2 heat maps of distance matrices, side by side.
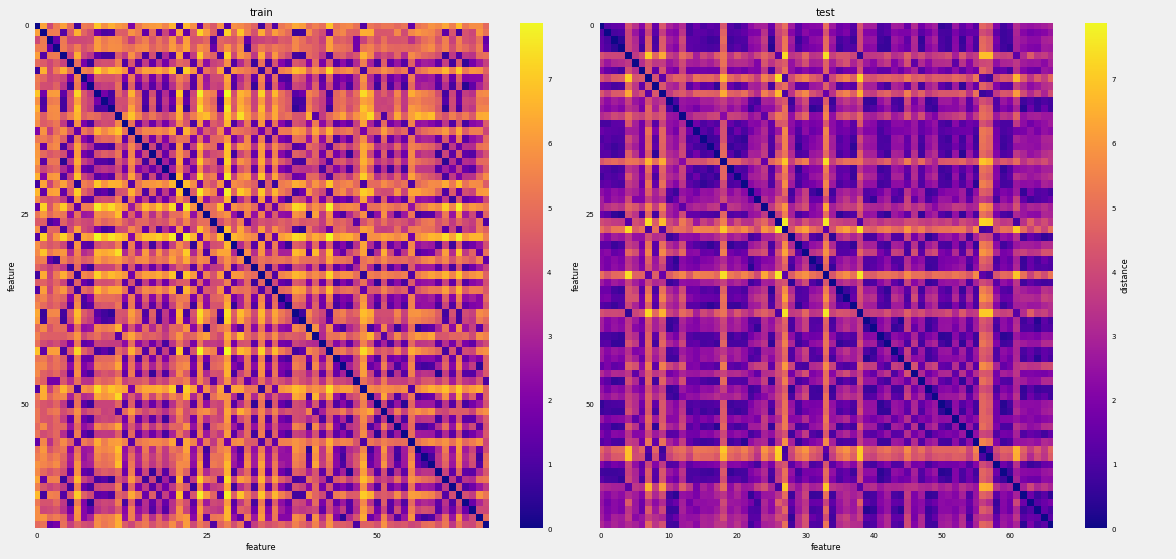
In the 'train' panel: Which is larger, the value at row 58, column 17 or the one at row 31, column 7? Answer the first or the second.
the second
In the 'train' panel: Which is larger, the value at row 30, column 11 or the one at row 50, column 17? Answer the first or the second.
the first
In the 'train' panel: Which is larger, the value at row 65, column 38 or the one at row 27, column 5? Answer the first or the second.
the first
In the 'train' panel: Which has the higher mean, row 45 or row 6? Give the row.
6
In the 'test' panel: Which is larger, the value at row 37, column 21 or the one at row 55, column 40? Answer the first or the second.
the second
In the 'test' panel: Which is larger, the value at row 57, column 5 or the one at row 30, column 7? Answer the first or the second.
the second
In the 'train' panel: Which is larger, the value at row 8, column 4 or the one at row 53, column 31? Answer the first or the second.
the second
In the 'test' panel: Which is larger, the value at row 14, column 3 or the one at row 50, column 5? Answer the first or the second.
the second
